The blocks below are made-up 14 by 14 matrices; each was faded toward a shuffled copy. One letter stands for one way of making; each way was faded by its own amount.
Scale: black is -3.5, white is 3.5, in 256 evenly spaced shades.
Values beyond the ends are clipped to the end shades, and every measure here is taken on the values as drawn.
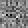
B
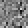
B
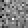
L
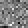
L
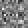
B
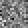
L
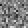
L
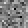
L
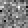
L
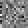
B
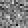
L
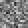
L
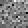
L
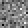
L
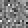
L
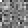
B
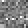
B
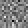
B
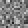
B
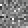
L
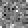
L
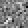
L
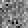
L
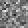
L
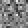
B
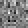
B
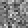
L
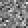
L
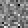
B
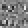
B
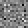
B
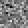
L
